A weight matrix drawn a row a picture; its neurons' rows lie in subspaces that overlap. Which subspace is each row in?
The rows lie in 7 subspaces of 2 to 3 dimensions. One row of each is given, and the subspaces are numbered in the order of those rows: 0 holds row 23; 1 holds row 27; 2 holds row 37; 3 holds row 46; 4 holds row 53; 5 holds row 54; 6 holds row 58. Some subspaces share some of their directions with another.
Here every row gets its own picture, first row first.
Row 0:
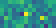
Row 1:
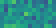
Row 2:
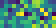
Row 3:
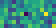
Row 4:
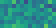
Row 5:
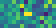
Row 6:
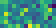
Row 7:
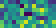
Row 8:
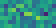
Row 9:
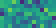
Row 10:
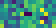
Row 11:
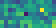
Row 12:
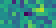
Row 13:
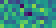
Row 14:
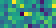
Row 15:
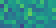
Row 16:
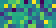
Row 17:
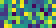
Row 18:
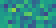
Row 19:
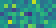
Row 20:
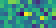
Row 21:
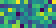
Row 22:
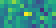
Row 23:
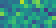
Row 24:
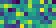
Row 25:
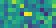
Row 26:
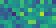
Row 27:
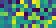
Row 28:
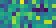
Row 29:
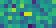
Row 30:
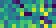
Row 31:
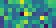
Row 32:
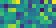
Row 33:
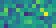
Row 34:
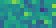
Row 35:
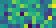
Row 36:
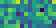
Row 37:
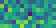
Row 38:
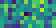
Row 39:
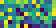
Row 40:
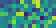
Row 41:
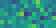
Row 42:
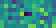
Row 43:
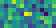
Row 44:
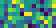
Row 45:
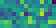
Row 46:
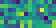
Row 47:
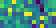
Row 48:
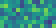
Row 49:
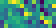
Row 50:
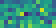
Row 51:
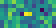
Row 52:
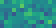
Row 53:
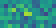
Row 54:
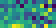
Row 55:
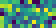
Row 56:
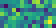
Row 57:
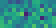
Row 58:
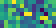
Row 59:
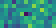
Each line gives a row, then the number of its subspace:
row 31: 0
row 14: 6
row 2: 1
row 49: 4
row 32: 3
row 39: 3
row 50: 3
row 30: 5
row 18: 4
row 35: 6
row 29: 4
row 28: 1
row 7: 2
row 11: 3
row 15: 2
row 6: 6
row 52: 2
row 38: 5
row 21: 3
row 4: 5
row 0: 0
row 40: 1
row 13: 2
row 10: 6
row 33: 4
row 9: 0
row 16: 4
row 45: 2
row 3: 2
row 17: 2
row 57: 0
